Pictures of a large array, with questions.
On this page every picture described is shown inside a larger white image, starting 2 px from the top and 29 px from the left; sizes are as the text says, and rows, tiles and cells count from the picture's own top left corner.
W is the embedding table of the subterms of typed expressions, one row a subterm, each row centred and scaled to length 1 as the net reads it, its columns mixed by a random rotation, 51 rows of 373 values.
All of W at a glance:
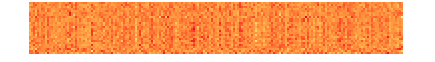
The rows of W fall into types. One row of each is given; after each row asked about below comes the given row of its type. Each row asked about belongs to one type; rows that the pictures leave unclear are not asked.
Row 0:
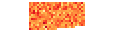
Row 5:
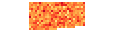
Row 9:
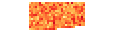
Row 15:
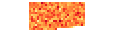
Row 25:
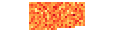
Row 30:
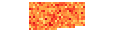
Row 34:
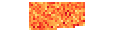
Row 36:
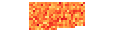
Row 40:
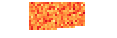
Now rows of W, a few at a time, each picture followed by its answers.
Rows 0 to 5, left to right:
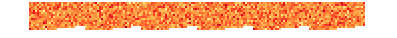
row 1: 25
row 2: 30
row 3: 30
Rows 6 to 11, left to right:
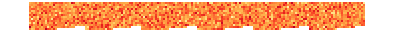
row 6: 9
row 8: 40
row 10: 25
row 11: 0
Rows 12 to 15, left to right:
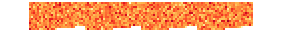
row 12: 0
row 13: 25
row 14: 15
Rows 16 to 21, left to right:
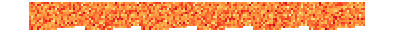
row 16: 40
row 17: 36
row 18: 40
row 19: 36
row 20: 5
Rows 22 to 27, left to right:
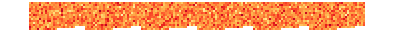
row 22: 9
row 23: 5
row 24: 36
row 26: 30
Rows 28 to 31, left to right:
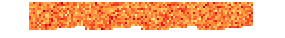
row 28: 5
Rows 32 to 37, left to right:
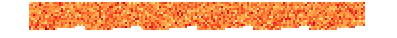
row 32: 9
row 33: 25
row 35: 40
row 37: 30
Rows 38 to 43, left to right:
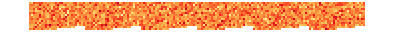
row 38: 5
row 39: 5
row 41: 15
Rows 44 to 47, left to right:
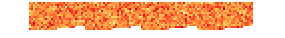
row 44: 30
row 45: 34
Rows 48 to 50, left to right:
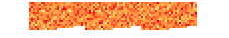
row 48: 15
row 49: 0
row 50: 40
